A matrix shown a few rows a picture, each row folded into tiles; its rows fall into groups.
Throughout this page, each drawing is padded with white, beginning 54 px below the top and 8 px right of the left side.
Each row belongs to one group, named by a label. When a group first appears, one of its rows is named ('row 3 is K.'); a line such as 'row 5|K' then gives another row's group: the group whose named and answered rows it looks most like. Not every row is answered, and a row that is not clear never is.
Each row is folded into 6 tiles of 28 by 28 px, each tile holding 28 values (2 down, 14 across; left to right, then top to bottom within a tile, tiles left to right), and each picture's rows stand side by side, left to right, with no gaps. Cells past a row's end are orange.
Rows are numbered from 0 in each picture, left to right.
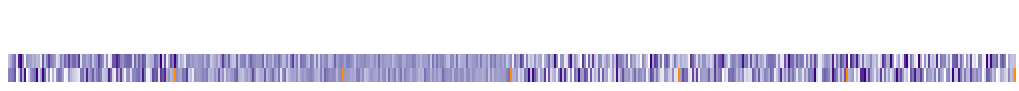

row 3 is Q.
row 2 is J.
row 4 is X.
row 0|X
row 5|Q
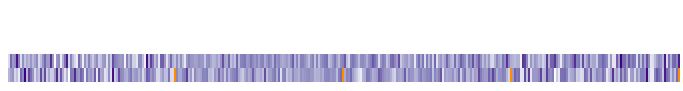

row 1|J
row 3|X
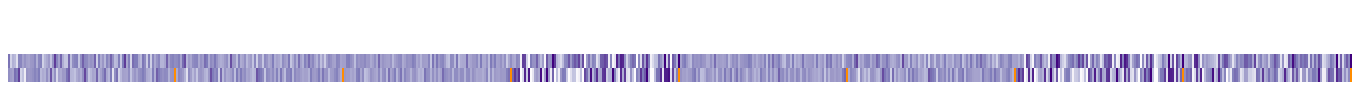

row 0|J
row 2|J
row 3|X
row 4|J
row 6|X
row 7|X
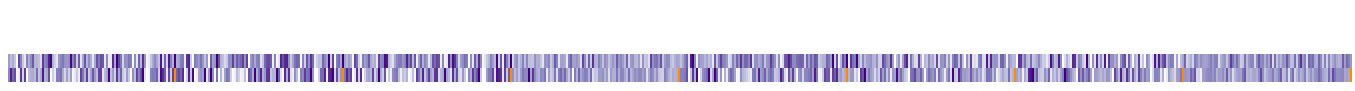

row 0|X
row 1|X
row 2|X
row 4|X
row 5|Q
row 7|J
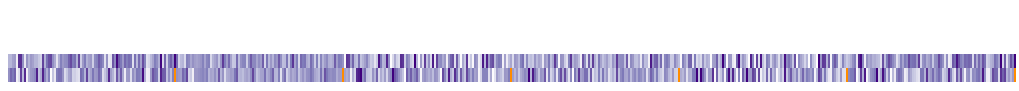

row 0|X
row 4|Q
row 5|X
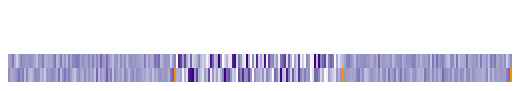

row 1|Q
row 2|J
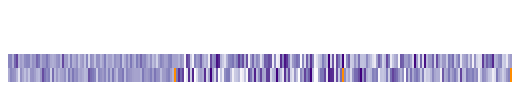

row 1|X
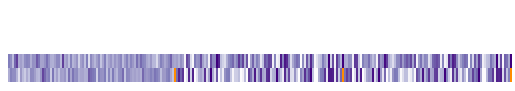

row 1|X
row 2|X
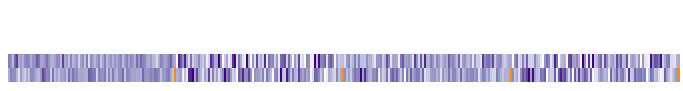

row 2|Q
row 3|Q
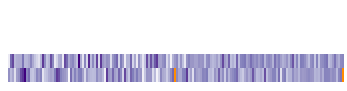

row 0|Q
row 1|J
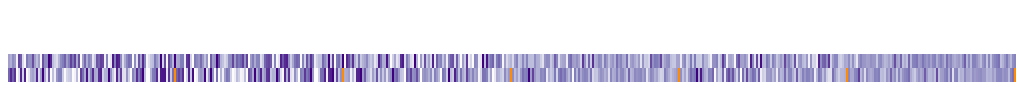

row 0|X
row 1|X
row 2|Q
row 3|Q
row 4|Q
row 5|J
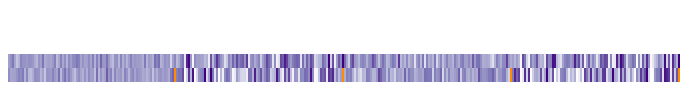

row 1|X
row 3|X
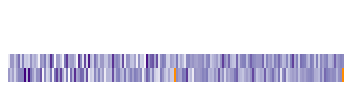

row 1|J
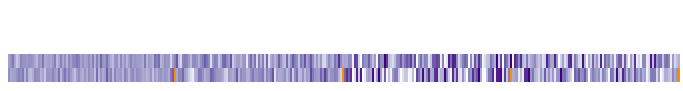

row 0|J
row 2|X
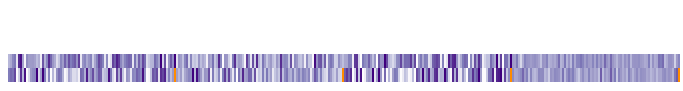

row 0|X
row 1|Q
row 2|X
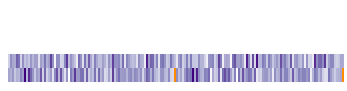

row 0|Q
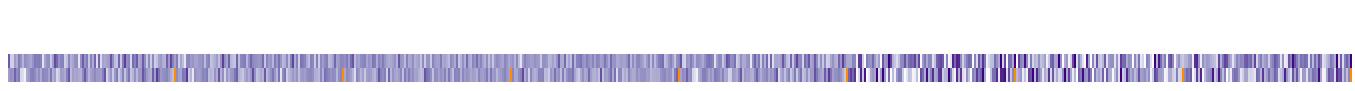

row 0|J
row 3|J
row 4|J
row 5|X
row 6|Q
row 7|X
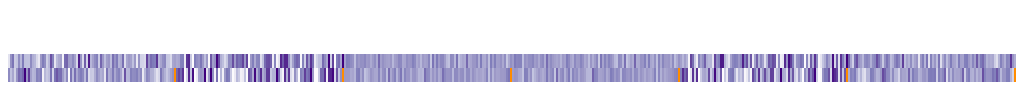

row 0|Q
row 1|X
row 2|J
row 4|X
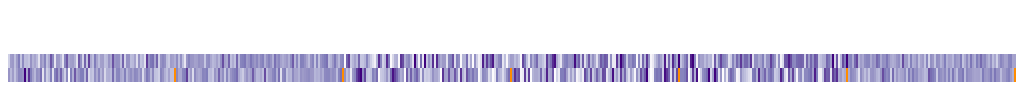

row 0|Q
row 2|Q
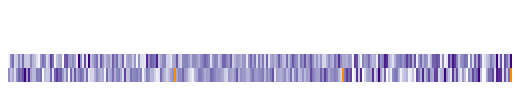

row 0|Q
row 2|X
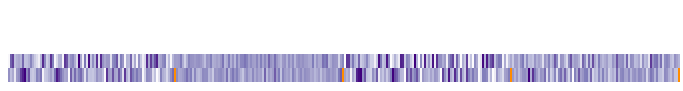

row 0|Q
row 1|J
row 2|Q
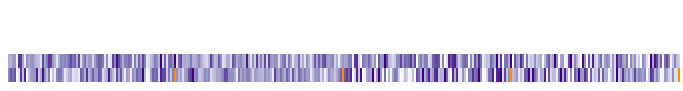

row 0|X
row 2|X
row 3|Q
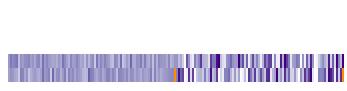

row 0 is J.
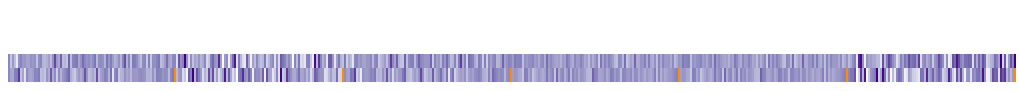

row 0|J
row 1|Q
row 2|J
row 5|X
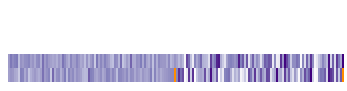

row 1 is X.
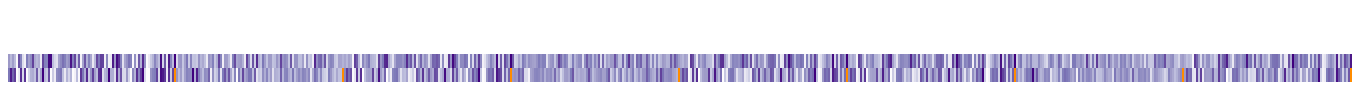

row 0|X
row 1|Q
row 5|X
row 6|Q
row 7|X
